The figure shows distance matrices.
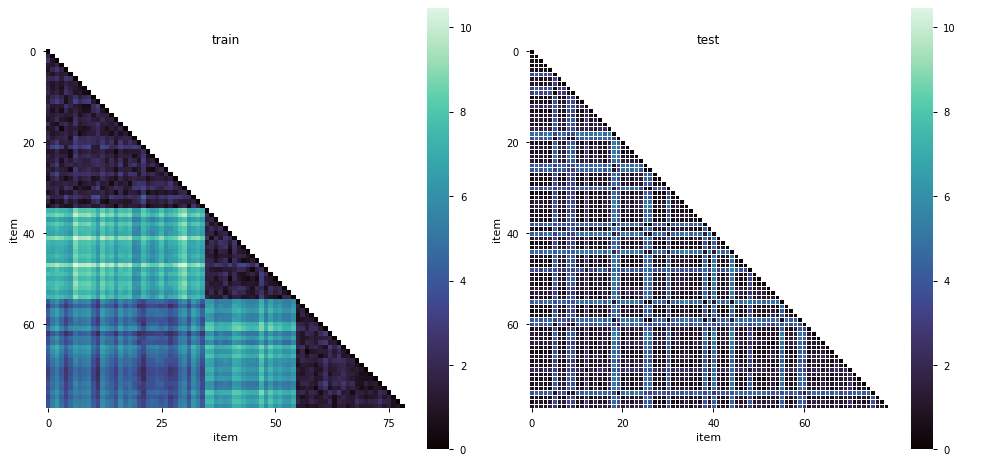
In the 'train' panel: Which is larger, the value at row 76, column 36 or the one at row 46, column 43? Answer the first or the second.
the first
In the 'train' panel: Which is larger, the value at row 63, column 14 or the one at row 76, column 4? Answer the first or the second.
the first
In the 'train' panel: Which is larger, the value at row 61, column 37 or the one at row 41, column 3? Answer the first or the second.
the second
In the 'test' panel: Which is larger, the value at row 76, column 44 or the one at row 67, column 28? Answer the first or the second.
the first
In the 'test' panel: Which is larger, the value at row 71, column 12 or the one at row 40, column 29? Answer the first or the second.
the second
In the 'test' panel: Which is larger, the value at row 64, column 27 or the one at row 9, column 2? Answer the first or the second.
the second
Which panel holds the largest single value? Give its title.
train
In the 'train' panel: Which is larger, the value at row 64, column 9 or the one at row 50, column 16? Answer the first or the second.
the second
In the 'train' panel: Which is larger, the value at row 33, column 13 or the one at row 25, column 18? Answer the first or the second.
the second
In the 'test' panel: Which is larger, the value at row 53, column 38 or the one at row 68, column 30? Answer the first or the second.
the first
